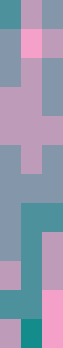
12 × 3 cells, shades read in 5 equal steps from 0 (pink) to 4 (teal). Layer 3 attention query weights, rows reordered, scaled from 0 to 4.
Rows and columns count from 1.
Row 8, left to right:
2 3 3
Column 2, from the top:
1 0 1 1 1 1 2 3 3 3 3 4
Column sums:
22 23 17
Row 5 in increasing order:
1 1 1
